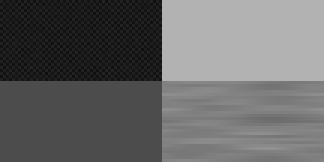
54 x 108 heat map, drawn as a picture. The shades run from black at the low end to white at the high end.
It is made of 2 by 2 panels. Panel 1,1: very low, checkered, faint in contrast. Panel 1,2: high, flat. Panel 2,1: low, flat. Panel 2,2: middling, streaked across, faint in contrast.
